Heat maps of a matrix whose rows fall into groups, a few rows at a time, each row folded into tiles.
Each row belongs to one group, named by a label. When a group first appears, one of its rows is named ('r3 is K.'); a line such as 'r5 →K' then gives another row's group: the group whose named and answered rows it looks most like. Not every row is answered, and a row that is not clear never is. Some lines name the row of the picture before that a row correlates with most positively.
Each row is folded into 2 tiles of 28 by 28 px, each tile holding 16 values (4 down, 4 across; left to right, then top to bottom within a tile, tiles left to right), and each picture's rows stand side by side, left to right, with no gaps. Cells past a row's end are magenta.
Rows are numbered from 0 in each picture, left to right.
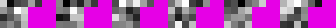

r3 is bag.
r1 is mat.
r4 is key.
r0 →mat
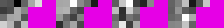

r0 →key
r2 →bag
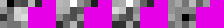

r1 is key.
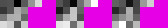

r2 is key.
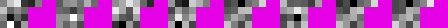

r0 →bag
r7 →key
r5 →mat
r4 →key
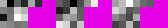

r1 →key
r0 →mat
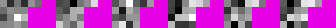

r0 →mat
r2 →bag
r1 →key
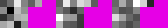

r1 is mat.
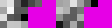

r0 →bag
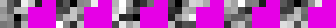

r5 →key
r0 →mat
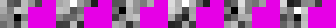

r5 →mat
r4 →bag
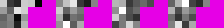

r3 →bag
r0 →mat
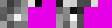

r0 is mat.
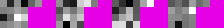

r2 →key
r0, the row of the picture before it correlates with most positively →0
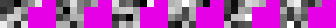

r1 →bag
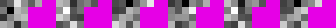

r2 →key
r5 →key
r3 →key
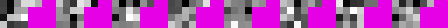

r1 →mat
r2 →mat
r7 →mat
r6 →mat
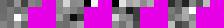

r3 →key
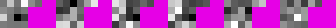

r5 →mat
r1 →key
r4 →key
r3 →bag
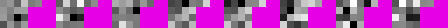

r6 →bag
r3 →key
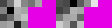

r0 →bag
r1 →key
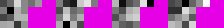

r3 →key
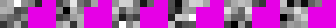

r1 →bag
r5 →mat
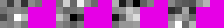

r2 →mat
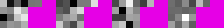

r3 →mat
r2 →bag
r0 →mat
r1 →key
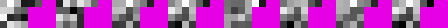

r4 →mat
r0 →bag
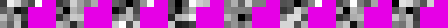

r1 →bag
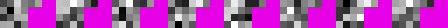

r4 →bag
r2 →bag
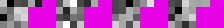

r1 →bag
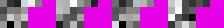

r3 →bag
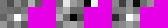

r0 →mat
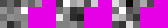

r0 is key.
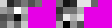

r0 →mat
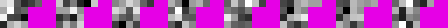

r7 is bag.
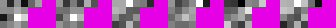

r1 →mat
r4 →key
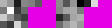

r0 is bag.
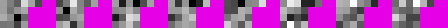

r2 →mat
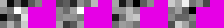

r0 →mat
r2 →mat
